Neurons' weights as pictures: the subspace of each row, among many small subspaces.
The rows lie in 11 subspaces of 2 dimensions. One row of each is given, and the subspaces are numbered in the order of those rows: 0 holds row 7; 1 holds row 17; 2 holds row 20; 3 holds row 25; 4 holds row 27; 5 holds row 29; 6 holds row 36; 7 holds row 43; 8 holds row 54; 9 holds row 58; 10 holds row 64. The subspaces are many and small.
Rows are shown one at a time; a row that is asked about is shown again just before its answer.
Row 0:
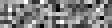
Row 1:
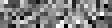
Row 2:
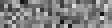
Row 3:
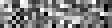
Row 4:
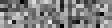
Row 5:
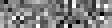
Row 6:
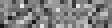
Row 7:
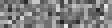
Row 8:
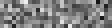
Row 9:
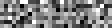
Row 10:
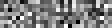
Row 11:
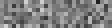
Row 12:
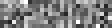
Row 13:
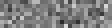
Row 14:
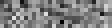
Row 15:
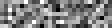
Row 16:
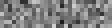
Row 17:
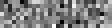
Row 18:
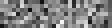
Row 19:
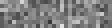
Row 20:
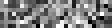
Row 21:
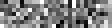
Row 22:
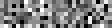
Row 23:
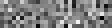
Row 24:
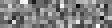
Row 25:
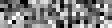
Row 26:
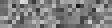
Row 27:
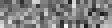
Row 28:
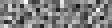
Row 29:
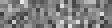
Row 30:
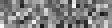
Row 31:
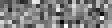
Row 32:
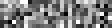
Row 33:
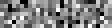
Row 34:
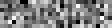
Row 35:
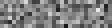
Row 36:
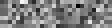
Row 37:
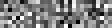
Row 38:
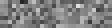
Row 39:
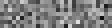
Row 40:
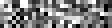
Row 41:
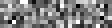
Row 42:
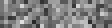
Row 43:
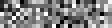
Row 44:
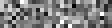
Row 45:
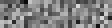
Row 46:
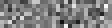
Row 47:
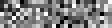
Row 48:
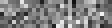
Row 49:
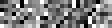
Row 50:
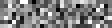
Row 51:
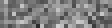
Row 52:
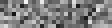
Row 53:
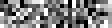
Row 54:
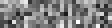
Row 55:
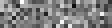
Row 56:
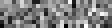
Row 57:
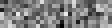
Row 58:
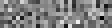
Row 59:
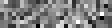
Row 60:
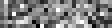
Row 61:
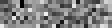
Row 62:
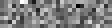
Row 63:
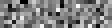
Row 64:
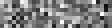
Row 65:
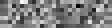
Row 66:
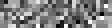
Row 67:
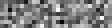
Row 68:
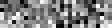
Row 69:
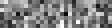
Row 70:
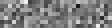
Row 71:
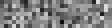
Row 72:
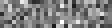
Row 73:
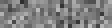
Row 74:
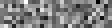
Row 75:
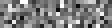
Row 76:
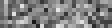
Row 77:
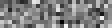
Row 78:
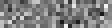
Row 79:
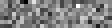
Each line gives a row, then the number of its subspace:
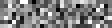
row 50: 3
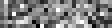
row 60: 2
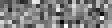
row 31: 4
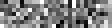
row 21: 1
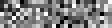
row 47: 7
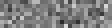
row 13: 0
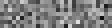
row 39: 9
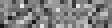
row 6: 0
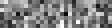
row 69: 8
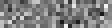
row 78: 0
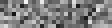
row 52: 5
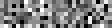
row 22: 10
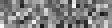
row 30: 0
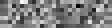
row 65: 6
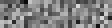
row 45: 8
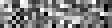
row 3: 10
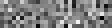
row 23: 9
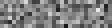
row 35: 0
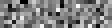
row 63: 5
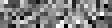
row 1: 2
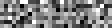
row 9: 9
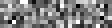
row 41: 3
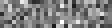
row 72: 1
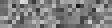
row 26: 6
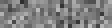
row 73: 5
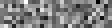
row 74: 7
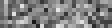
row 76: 2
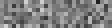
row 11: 10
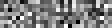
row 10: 9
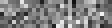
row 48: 5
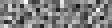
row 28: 1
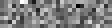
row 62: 6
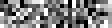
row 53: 1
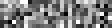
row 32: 8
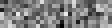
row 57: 8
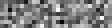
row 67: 4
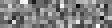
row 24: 3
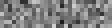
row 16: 1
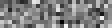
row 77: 4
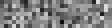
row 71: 10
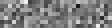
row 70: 8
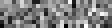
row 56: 4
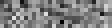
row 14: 10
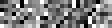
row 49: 7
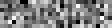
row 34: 3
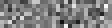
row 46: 0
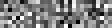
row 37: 9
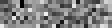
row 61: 10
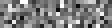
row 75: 5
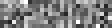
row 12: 8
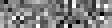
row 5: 9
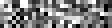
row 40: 10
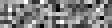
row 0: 4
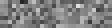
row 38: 6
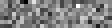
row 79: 3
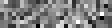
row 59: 2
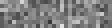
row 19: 6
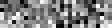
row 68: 3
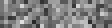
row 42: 9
